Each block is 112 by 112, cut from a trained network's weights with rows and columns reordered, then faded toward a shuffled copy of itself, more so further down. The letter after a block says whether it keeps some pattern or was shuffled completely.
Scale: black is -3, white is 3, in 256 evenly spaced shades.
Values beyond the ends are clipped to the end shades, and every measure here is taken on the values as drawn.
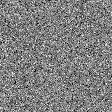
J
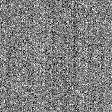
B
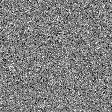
J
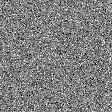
J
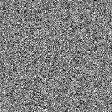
B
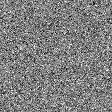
J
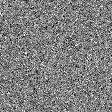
J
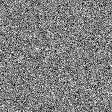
J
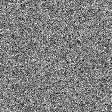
J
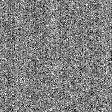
B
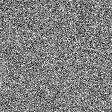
J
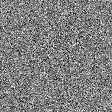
J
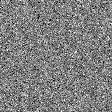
J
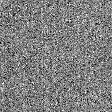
B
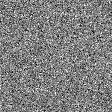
J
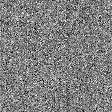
B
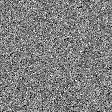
J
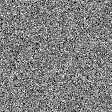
J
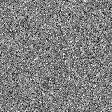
J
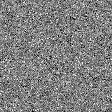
J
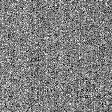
B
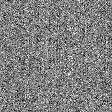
B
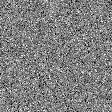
J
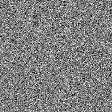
B
